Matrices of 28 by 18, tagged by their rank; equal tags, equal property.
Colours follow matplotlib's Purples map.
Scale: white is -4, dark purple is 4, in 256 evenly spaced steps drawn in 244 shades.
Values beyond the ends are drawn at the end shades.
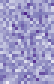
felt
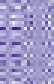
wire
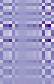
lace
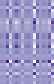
lace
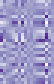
wire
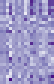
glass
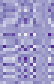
wire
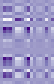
lace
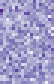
felt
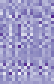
glass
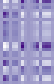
lace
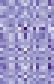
wire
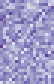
felt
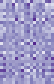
glass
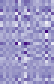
glass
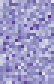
felt
